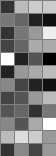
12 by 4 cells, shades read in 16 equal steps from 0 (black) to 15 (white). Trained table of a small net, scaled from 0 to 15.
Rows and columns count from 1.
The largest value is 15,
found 2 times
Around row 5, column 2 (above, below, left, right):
6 9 15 5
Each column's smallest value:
2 2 2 0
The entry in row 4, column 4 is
10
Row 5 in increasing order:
0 2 5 15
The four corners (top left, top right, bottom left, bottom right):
3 12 3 9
